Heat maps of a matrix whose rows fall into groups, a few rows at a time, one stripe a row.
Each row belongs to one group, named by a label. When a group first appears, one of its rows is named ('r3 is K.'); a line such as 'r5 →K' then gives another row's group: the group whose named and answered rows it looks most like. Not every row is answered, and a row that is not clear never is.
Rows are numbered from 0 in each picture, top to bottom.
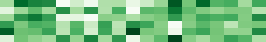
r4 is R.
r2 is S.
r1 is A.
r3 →R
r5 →A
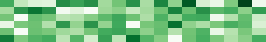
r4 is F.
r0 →F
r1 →S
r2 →F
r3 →A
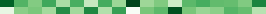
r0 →R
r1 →A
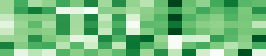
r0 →A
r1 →S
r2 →A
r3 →A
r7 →F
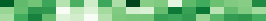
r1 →S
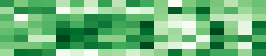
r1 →S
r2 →F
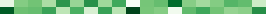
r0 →A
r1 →R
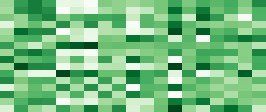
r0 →S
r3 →A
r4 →S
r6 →F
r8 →R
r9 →S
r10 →F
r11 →R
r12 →A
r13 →R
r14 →S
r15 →A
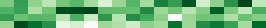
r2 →R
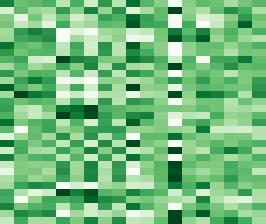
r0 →R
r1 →A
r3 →F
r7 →R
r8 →F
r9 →A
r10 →R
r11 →S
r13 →S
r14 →R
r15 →F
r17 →R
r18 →F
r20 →R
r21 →A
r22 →R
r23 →A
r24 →A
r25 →A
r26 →S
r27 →F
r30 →S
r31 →A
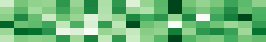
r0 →A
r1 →A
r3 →R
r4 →S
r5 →A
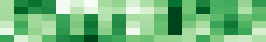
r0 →S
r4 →A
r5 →F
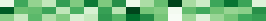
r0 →A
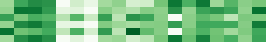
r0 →S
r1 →S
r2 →R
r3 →S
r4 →R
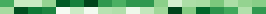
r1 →S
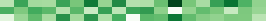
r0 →A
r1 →R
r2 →A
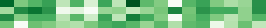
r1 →S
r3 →F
